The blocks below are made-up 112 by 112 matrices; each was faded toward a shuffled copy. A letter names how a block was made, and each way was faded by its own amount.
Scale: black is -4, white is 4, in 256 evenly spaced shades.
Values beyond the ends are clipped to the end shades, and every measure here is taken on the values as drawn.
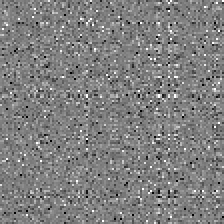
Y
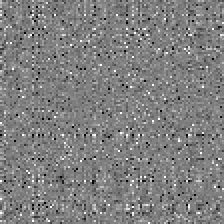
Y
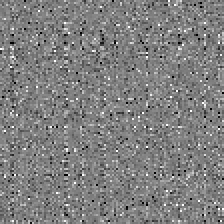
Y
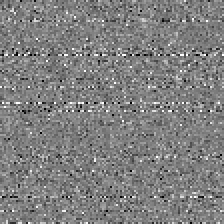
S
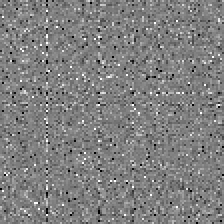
Y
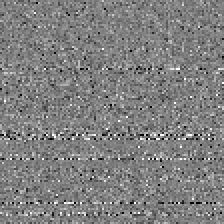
S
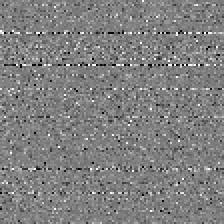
S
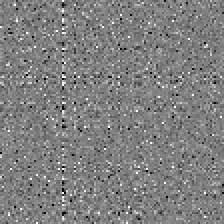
Y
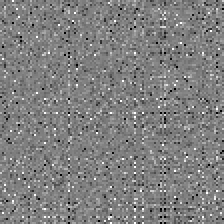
Y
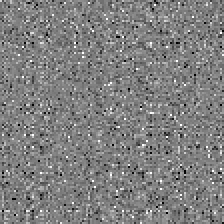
Y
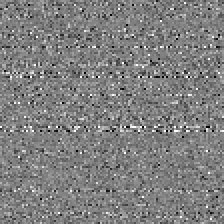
S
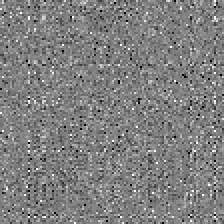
Y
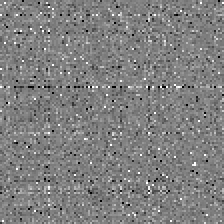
Y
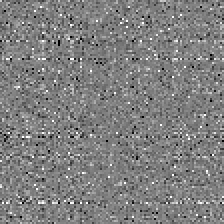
Y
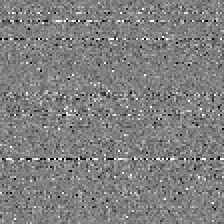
S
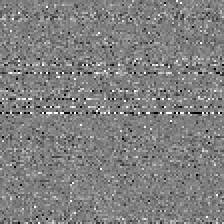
S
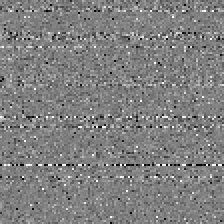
S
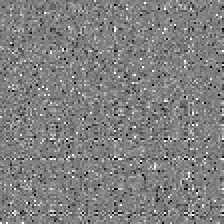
Y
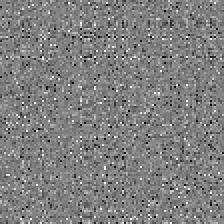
Y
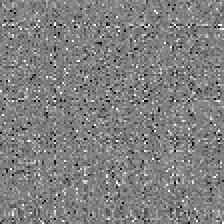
Y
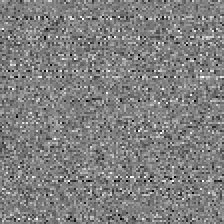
S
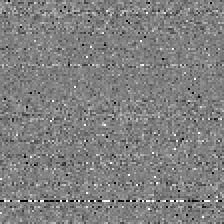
S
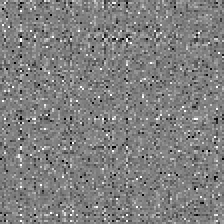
Y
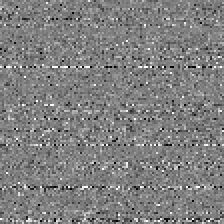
S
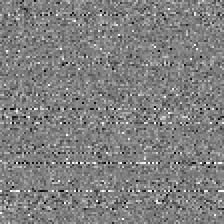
S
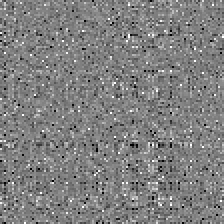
Y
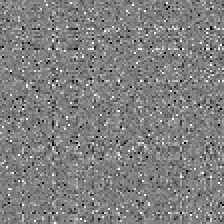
Y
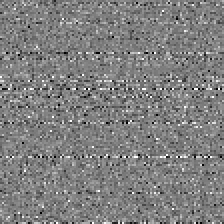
S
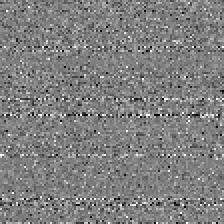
S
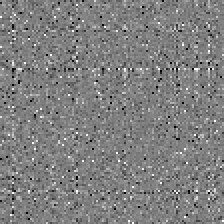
Y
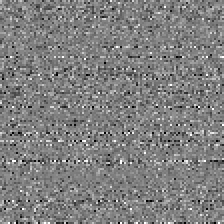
S
